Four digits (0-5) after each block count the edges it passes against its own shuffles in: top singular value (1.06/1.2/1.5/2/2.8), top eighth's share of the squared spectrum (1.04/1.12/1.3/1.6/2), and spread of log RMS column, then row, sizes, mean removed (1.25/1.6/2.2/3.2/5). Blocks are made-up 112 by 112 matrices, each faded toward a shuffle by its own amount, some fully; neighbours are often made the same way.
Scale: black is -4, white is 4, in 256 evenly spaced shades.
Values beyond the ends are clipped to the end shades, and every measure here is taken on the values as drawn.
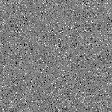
4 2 1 1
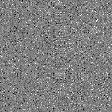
4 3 1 1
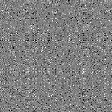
5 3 2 2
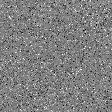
2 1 0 0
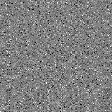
4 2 1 1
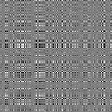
5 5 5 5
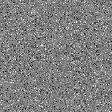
4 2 1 1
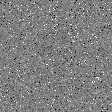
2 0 0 0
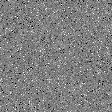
2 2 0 0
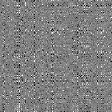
5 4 3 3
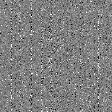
2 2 3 0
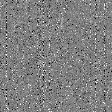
2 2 3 0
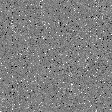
1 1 1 0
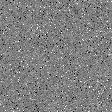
0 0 0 0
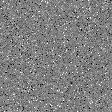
0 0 0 0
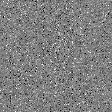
1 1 2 0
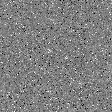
0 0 0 0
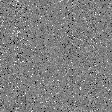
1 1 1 0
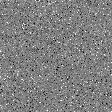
0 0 0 0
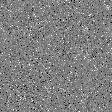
0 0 0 0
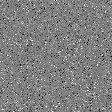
1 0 0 0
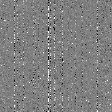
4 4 3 0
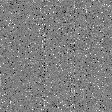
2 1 1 0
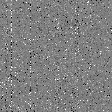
2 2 2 0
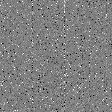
2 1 1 0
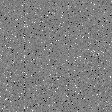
2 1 1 0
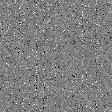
2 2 2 0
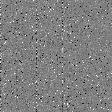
2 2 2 0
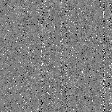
2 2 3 0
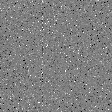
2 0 0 0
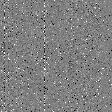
3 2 2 0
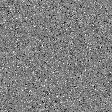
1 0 0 0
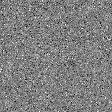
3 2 0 0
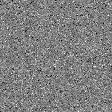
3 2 0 0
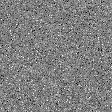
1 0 0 0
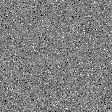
2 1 0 0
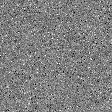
1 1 0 0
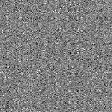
4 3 2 2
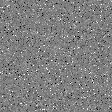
0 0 0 0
